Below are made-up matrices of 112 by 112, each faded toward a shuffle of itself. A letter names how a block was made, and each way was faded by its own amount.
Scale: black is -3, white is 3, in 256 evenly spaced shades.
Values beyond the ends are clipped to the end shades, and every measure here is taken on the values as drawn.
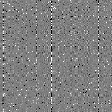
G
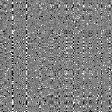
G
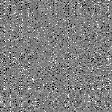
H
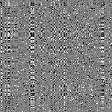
G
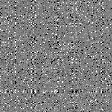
H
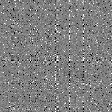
H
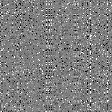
H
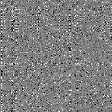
H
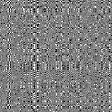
G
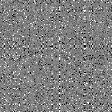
H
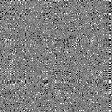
H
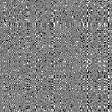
G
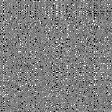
H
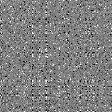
H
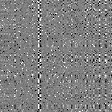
G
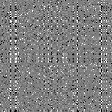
G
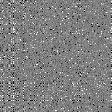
H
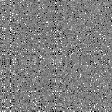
H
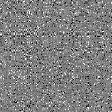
H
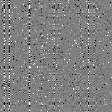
G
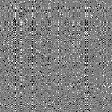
G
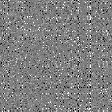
H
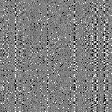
G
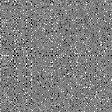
H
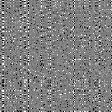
G
